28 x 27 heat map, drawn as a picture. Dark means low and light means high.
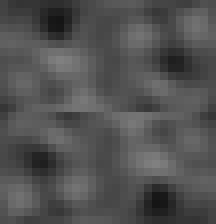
No row or column stands out. Overall the values sit about 30% of the way up the scale. A half turn leaves it unchanged. No overall slope runs across the table.
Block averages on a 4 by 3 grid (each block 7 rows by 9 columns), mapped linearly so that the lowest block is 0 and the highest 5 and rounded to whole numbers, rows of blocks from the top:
0 3 3
5 5 2
2 5 5
3 3 0
